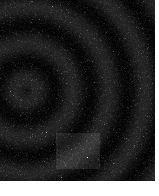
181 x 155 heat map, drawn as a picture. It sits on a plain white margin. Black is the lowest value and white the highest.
The ninth with the highest average is the bottom middle. Concentric rings centre on the middle left. In the bottom middle lies a patch that is higher than the rest. Overall the values sit about 10% of the way up the scale.
